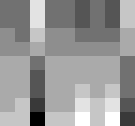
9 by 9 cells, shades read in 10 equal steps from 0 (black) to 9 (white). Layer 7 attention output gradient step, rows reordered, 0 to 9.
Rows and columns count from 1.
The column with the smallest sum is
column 3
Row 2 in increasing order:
3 3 4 4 4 4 4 7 8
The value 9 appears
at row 9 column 6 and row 9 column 8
